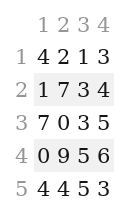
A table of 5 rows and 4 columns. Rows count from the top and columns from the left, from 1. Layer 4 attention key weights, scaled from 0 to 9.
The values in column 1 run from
0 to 7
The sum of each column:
16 22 17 21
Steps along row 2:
up down up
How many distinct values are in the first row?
4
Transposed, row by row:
4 1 7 0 4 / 2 7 0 9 4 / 1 3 3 5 5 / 3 4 5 6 3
